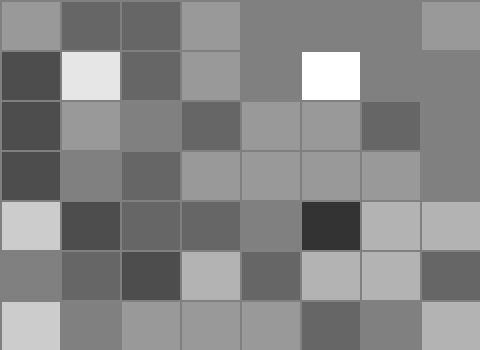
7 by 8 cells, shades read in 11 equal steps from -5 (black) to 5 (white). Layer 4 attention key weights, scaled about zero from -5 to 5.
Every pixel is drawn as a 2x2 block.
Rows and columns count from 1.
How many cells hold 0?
14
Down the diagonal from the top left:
1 4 0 1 0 2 0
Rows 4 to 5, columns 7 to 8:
1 0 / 2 2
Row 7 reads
3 0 1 1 1 -1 0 2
